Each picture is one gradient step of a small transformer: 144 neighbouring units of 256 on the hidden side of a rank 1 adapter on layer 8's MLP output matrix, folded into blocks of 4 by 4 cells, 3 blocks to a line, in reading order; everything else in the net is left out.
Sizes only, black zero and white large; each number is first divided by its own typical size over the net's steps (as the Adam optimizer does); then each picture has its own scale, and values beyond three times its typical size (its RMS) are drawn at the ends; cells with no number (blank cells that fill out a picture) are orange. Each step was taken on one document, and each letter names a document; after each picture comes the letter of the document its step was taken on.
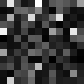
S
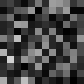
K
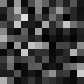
K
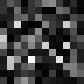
K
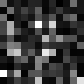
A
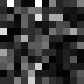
S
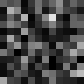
K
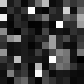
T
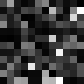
T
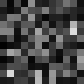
A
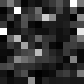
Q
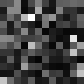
K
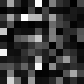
S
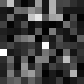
S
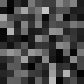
A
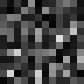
A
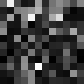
S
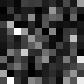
A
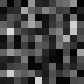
A
